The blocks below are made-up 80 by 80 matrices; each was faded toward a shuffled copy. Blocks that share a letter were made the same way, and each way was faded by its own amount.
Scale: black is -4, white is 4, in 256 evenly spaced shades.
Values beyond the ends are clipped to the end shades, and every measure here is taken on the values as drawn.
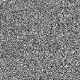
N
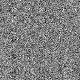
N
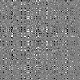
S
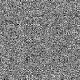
N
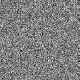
N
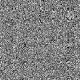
N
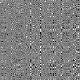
S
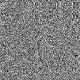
N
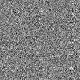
N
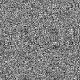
N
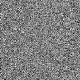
N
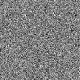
N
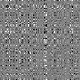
S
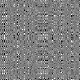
S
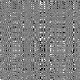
S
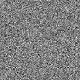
N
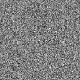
N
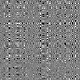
S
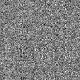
N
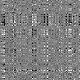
S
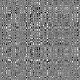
S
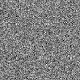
N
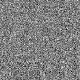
N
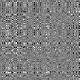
S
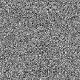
N
